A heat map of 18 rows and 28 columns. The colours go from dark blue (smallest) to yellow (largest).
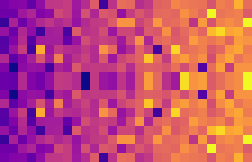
No row or column stands out. The histogram is bell-shaped. The grain is fine, like static. On average the colour sits 50% of the way up the scale. The top and bottom halves mirror each other. There is an overall slope up to the right.
